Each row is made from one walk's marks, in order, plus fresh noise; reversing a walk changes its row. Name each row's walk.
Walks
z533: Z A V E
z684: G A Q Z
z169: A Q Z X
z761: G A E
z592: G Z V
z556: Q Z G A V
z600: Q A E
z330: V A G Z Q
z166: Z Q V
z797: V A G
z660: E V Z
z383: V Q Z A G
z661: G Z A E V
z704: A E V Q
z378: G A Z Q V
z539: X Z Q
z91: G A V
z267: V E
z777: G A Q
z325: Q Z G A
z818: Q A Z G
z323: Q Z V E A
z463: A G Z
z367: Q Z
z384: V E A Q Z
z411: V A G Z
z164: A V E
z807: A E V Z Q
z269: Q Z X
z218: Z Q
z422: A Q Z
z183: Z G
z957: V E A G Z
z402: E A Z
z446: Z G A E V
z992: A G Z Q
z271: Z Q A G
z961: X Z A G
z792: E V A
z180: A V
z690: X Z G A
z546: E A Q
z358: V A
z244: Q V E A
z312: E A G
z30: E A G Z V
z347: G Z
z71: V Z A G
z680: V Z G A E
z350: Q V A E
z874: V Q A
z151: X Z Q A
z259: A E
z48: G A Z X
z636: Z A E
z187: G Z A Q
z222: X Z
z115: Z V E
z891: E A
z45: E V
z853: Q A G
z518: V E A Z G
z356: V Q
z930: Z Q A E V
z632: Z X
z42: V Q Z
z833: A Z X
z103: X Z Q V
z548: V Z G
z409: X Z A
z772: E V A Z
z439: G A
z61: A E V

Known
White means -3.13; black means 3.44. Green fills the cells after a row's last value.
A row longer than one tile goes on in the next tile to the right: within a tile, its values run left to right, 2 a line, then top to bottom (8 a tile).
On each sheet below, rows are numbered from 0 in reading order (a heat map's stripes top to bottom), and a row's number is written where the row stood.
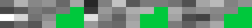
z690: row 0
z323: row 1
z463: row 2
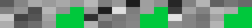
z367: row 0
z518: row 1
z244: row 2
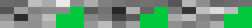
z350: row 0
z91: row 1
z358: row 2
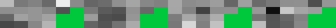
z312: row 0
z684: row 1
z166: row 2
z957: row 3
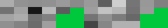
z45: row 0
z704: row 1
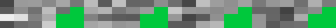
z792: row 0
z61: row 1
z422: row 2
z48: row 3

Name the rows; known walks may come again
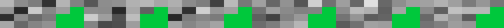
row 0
z71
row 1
z660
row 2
z797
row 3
z853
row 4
z807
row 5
z356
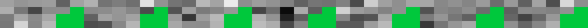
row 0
z166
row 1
z312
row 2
z350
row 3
z592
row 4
z422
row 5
z777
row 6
z818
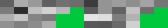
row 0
z358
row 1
z792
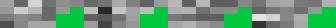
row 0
z704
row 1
z384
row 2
z61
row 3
z151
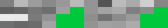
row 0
z409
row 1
z164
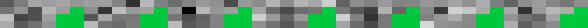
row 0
z367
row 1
z548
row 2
z957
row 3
z222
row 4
z347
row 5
z267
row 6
z42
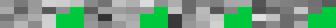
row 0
z533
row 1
z600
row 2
z271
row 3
z439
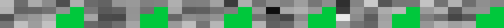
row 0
z930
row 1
z684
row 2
z446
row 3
z411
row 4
z323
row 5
z180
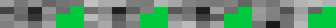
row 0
z378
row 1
z103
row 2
z91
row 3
z402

